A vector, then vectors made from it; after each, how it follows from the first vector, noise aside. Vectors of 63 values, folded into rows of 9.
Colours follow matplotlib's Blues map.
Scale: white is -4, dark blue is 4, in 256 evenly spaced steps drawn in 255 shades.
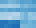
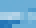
partly zeroed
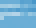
partly zeroed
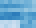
negated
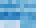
negated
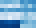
scaled up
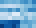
scaled up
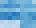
negated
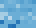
partly zeroed
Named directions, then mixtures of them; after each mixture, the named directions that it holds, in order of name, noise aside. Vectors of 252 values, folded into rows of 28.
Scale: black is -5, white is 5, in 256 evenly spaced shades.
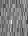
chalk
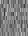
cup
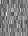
chalk, cup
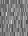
chalk, cup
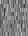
cup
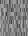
chalk, cup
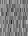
chalk, cup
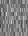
chalk, cup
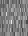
chalk, cup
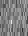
chalk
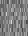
chalk, cup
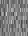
chalk, cup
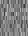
cup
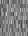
chalk, cup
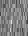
chalk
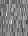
chalk, cup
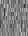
cup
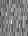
chalk, cup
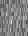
chalk, cup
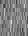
chalk, cup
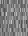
chalk, cup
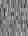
cup
